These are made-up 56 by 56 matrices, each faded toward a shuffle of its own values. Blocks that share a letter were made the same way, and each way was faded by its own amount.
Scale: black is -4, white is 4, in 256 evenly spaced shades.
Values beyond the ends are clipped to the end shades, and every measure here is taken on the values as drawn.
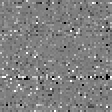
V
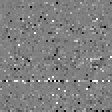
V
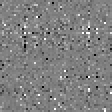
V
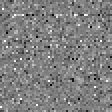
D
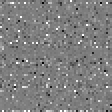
V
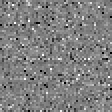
D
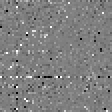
V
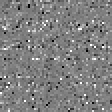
V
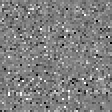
D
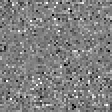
D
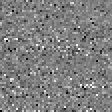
D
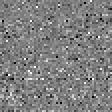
D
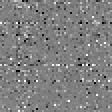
V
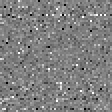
D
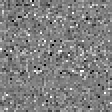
D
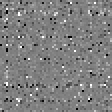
V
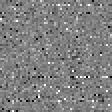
D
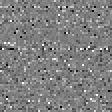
D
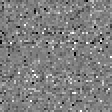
D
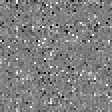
V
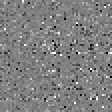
V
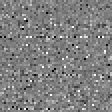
D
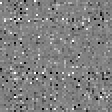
V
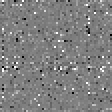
V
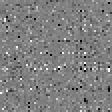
V
